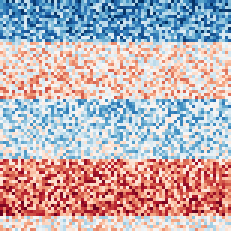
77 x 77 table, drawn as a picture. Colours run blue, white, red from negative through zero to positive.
Average level on the scale: 50%. Slope: up to the bottom. Stripes: horizontal, repeating 2 times.
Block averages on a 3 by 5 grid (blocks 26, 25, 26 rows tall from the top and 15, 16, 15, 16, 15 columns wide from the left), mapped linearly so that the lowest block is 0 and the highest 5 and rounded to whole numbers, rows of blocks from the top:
00000 | 11111 | 55555
